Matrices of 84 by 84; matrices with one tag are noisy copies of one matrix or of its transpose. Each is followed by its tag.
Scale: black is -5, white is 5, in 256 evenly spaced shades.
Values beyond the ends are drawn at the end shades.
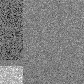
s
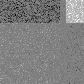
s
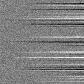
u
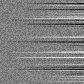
u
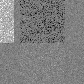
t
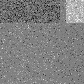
s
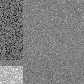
s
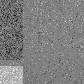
s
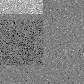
t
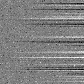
u
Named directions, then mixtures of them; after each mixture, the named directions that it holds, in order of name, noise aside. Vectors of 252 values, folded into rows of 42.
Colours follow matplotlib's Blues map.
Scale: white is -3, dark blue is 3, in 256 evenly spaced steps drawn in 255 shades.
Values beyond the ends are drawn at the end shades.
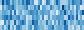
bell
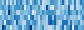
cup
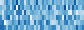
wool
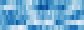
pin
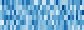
bell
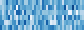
cup, wool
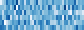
wool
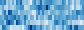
cup, pin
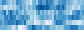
pin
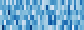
cup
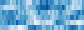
pin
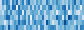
bell, wool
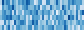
bell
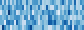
cup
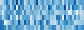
wool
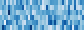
cup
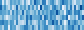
bell, wool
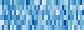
bell, cup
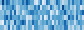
bell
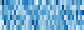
bell, wool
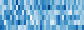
pin, wool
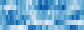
pin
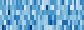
cup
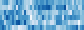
pin, wool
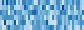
bell, cup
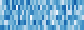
bell, wool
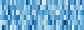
bell, cup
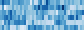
bell, pin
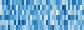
bell, wool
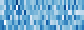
wool
